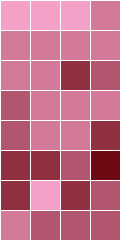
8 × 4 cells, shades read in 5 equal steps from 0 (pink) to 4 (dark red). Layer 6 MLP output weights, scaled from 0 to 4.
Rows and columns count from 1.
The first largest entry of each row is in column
4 1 3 1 4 4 1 2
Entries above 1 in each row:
0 0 2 1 2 4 3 3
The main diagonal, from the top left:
0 1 3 1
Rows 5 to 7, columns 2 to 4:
1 1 3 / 3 2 4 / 0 3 2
